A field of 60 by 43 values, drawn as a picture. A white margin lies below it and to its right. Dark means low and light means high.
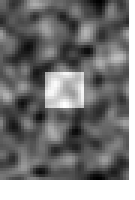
Grain: blotchy. Roughest part: centre. Ninth with the highest average: centre. Histogram: skewed, a long tail of high values. Odd patch: higher, in the centre.
